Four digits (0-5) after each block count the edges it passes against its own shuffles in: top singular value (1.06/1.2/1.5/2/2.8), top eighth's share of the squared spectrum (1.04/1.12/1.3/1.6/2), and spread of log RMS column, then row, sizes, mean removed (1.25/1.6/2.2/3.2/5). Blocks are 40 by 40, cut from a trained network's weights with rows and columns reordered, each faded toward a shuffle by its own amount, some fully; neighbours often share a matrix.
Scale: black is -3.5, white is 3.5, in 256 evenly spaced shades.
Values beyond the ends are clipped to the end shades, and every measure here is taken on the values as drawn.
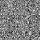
2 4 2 2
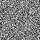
1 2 0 0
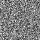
0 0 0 0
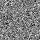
0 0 0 0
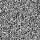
1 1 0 0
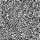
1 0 0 0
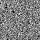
0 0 0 0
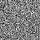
2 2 1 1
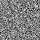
1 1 0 0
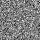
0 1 0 0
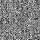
2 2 0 1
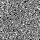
1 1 0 0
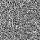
2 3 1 1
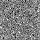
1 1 1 0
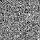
2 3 2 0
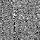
2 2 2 0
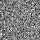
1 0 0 0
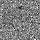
0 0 0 0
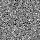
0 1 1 0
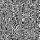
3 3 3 0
